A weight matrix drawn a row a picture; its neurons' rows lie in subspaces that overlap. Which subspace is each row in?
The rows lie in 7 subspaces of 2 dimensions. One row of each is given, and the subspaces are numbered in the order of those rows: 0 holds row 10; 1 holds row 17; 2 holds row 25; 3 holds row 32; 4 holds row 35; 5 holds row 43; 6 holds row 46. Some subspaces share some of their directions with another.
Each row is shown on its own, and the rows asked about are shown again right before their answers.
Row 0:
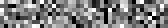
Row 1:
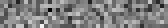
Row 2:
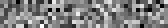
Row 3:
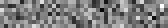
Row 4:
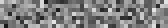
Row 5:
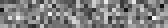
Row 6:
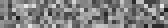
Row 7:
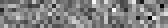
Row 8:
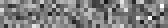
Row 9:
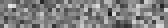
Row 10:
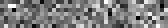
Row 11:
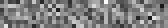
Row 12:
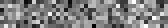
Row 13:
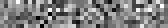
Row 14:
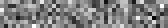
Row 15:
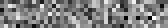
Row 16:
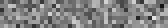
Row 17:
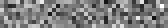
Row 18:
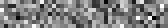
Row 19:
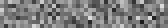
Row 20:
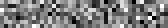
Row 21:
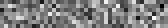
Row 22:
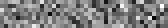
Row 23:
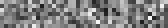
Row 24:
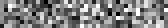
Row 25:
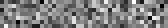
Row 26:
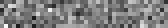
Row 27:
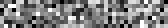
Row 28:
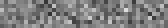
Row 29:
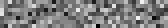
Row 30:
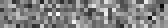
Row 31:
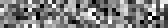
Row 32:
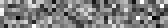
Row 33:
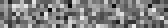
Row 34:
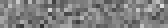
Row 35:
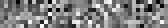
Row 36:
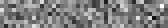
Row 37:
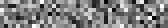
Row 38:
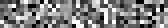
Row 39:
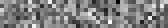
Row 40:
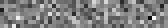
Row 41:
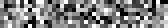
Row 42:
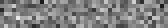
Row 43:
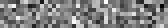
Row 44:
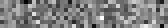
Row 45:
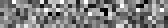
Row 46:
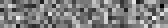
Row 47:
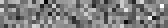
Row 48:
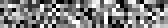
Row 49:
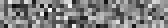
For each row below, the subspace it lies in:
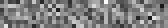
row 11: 6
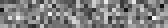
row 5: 0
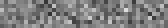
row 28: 0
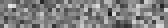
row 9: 0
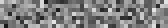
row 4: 2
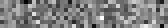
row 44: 5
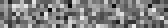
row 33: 6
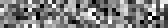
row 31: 1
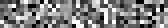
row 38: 5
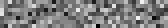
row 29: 3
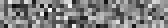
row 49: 6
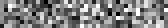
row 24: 0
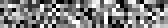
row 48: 2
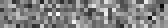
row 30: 3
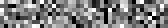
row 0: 2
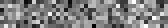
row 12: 5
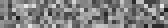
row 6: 6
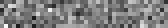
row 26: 4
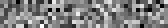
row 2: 4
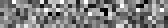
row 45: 3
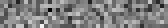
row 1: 4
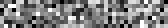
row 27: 4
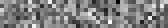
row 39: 1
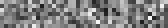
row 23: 1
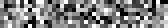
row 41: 1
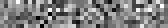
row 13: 4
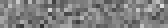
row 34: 4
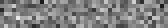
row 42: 2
